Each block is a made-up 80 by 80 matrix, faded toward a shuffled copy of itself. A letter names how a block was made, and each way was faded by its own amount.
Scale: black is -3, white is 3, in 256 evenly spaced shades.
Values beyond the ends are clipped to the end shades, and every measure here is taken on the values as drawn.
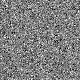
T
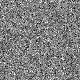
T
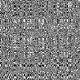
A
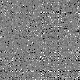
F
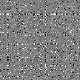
F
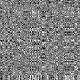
A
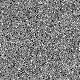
T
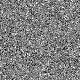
T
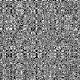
A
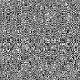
A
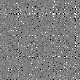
F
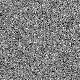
T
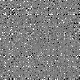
F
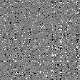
F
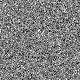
T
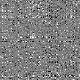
F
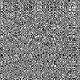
A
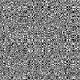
A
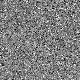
T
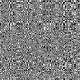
A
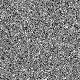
T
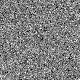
T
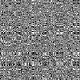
A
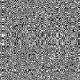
A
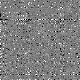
F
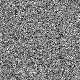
T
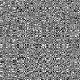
A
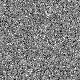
T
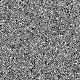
T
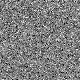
T
